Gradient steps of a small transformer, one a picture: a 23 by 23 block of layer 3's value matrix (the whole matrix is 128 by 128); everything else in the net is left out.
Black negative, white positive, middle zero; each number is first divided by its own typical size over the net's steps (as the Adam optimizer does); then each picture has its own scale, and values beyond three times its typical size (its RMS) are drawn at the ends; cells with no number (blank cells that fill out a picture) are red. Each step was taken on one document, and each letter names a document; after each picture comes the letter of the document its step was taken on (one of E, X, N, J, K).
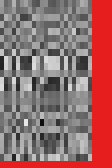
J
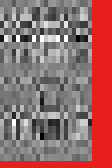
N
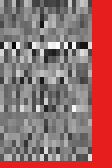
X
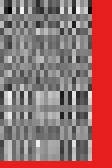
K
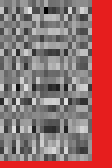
J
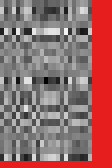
J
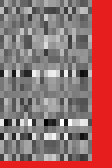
J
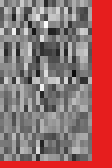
X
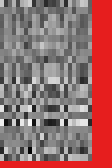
J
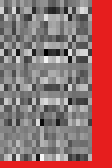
N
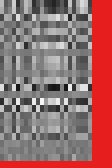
N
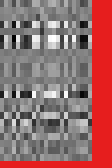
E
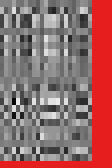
E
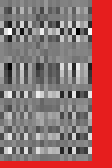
K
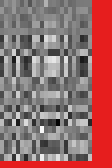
E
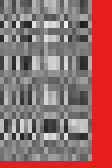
E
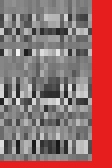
N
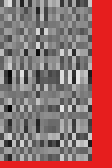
K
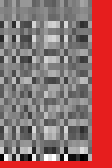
E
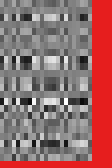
E
